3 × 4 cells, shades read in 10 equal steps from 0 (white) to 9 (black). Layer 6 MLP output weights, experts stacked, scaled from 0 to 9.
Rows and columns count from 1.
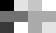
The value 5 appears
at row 2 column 1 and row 2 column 2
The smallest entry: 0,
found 2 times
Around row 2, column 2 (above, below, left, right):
1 0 5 3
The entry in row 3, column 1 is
7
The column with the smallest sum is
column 4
